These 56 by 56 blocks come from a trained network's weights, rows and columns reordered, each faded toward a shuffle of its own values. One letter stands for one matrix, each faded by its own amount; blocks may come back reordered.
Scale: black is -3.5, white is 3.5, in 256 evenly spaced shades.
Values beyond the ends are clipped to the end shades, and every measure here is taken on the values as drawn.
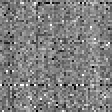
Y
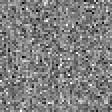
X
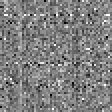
Y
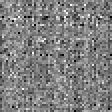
Y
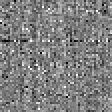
Y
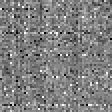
Y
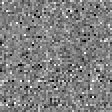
X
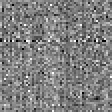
Y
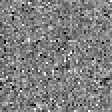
X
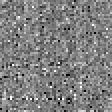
X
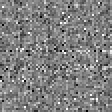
X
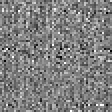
Y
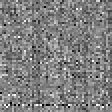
Y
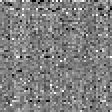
Y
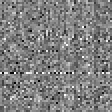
Y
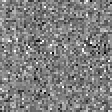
X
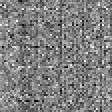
Y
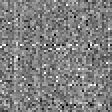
Y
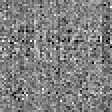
Y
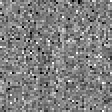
X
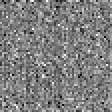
X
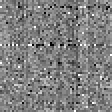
Y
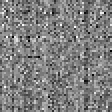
Y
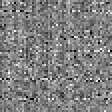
Y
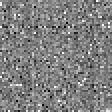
X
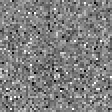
X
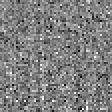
X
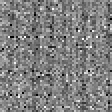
Y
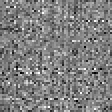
Y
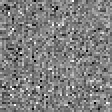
X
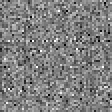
X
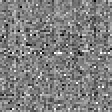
Y
